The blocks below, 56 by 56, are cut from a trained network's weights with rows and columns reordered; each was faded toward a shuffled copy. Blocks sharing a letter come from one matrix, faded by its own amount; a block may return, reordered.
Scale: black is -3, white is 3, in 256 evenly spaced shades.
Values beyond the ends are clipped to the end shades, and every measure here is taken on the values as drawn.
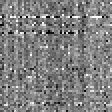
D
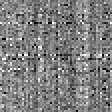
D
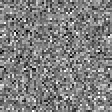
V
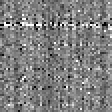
D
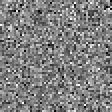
V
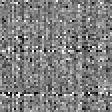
D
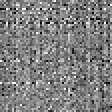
D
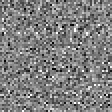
V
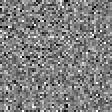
V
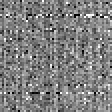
D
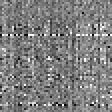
D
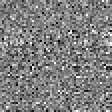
V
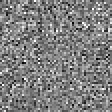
V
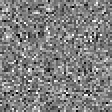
V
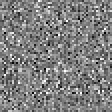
V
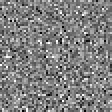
V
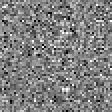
V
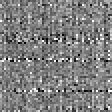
D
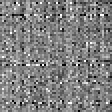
D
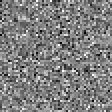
V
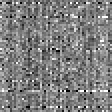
D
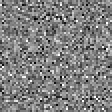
V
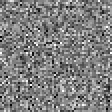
V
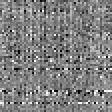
D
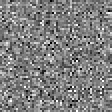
V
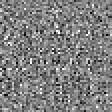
V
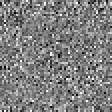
V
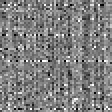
D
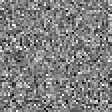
V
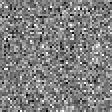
V
